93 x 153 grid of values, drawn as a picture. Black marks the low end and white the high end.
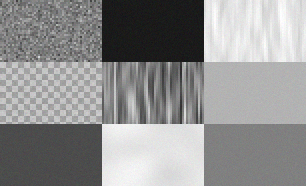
The table splits into 3 rows of 3 panels. Panel 1,1: middling, fine-grained. Panel 1,2: very low, flat. Panel 1,3: very high, streaked downward, faint in contrast. Panel 2,1: high, checkered. Panel 2,2: middling, streaked downward, strong in contrast. Panel 2,3: high, flat. Panel 3,1: low, flat. Panel 3,2: very high, smooth, faint in contrast. Panel 3,3: middling, flat.
